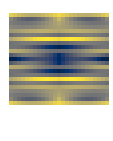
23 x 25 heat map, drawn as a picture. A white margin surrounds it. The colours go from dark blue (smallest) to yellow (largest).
Its left and right halves mirror each other, and so do its top and bottom. The grain runs across in streaks. There is no overall slope. The ninth with the lowest average is the centre.
